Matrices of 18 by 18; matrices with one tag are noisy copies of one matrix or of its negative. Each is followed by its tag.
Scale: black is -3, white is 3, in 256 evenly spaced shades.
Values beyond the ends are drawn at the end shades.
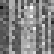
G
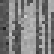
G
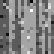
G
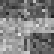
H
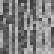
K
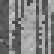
G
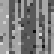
G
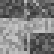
H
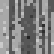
G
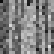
G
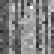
G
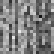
K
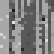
G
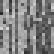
K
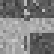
H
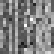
K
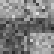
H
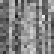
G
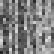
K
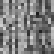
K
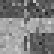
H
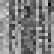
G
